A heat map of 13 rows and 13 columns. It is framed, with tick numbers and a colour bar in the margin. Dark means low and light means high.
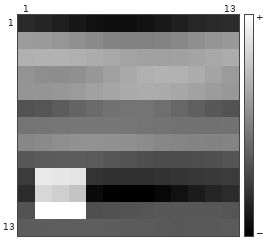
In the bottom left lies a patch that is higher than the rest. The values follow a bell shape. Streaks run across, left to right. The bottom left is the ninth with the highest average. The bottom left is the roughest part. The bottom middle is the ninth with the lowest average.
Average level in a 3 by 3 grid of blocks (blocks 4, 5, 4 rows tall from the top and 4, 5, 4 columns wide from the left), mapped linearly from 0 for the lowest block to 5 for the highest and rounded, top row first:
333 / 333 / 500
